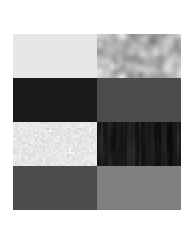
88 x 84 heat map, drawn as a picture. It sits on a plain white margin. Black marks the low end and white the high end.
The table splits into 4 rows of 2 panels. Panel 1,1: very high, flat. Panel 1,2: high, blotchy. Panel 2,1: very low, flat. Panel 2,2: low, flat. Panel 3,1: very high, fine-grained, faint in contrast. Panel 3,2: very low, streaked downward, faint in contrast. Panel 4,1: low, flat. Panel 4,2: middling, flat.
